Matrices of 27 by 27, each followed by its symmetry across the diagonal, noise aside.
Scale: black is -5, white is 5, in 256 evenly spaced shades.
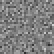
antisymmetric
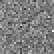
neither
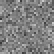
antisymmetric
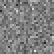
neither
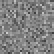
neither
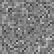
symmetric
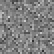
antisymmetric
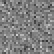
antisymmetric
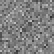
symmetric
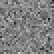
neither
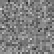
antisymmetric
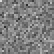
symmetric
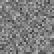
symmetric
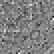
symmetric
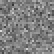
neither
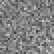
symmetric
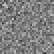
symmetric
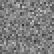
neither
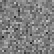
neither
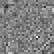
symmetric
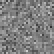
antisymmetric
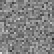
neither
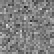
antisymmetric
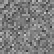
symmetric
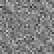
antisymmetric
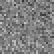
antisymmetric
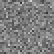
neither
